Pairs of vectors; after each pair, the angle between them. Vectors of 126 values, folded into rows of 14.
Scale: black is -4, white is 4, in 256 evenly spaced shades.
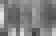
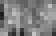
nearly opposite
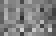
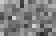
orthogonal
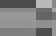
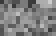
partly aligned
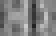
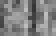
nearly parallel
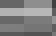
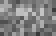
partly aligned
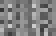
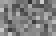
orthogonal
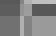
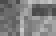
nearly parallel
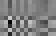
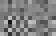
nearly parallel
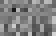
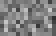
partly opposed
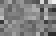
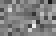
partly opposed
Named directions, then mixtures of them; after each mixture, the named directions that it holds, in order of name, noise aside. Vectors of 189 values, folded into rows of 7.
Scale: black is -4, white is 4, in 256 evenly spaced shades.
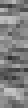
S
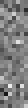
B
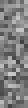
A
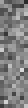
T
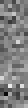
B, S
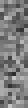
A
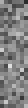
T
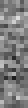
A, S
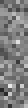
A, B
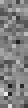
A, B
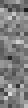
B, S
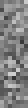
A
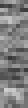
S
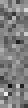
B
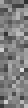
T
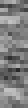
S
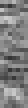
S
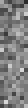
T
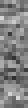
A, S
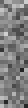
T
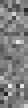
B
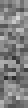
A, S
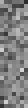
T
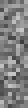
A
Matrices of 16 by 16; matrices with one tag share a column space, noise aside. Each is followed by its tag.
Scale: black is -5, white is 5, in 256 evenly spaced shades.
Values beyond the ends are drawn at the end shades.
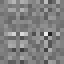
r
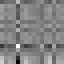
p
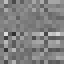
r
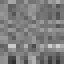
p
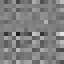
r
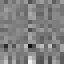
p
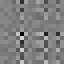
r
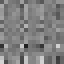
p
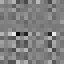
r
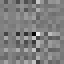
r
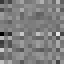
r
